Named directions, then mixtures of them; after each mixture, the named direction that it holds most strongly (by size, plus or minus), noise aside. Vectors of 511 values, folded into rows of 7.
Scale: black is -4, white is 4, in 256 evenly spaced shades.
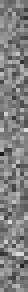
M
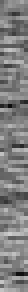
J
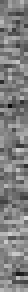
J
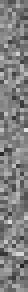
M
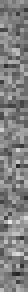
M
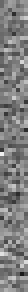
M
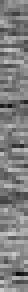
J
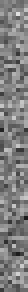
M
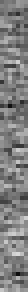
J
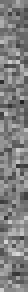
M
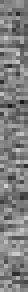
J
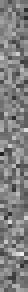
M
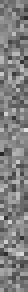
M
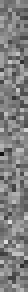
M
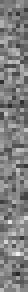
M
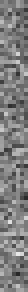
M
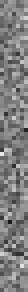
M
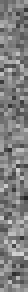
M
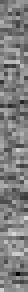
J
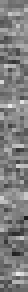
J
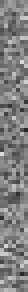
M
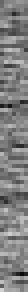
J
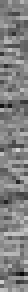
J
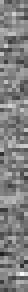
J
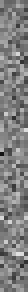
M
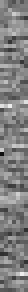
J
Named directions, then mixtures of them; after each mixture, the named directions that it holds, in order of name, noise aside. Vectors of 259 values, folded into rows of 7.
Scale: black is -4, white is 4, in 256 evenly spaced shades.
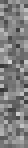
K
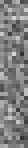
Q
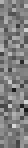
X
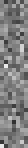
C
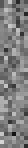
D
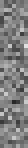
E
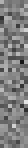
E, X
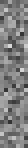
D, E, K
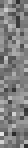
D, X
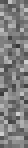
D, K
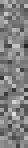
E, K, X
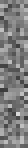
K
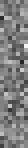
E, K, X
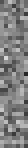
D, E, K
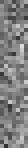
C, Q, X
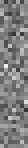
C, E, X
